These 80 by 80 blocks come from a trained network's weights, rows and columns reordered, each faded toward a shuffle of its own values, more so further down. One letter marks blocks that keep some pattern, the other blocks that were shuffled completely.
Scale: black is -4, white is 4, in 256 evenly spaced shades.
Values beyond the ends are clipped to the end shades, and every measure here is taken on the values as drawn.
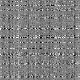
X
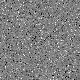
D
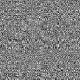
X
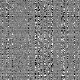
X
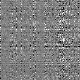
X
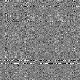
X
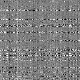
X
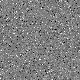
D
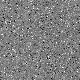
D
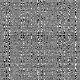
X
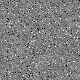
D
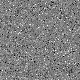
D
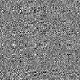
X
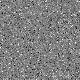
D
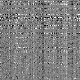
X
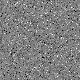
D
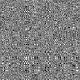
X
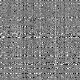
X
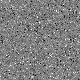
D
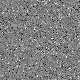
D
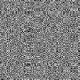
X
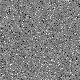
D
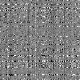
X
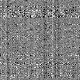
X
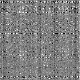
X
